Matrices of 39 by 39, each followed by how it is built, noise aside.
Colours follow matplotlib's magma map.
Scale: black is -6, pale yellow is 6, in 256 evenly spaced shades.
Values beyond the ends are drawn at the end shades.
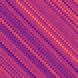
Toeplitz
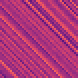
Toeplitz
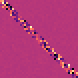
banded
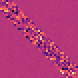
banded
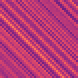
Toeplitz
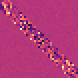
banded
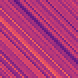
Toeplitz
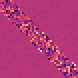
banded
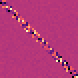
banded
